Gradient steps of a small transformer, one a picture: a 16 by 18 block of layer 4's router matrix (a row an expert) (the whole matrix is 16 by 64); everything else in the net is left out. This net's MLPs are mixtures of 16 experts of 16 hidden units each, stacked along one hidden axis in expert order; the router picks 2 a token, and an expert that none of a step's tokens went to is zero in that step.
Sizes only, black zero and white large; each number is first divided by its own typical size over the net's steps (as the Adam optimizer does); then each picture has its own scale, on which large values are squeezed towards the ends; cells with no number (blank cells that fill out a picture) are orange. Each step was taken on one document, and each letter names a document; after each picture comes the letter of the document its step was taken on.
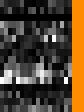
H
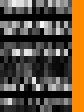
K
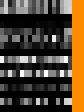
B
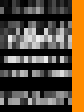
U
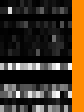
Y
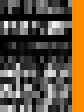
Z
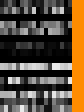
Z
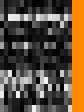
H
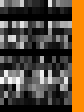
H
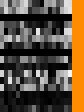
B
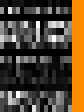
H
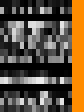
U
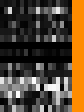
Y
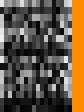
B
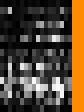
Y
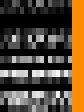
U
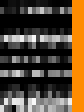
U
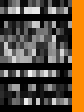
U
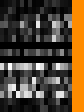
Y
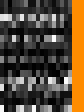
H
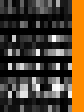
Y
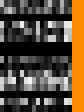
B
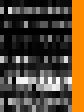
H
